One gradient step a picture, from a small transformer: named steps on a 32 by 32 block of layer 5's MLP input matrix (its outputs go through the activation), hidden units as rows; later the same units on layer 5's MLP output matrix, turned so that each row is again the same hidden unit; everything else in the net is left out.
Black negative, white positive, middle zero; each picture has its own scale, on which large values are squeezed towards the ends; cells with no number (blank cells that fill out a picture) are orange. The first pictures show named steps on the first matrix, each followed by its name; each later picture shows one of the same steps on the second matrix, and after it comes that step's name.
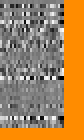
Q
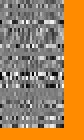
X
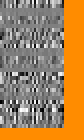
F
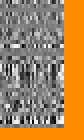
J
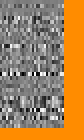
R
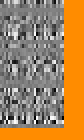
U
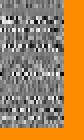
R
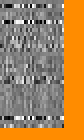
Q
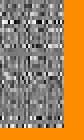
X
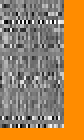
X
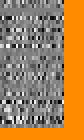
J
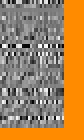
U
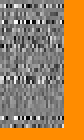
Q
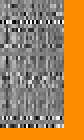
X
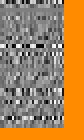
U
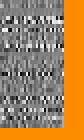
R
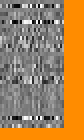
Q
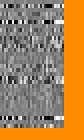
Q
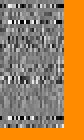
Q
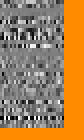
F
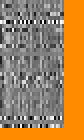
X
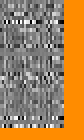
X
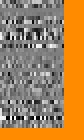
F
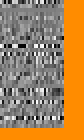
U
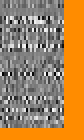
R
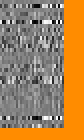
Q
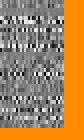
R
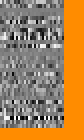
F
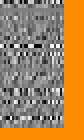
U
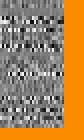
R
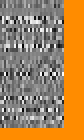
R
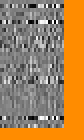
Q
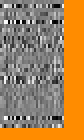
Q
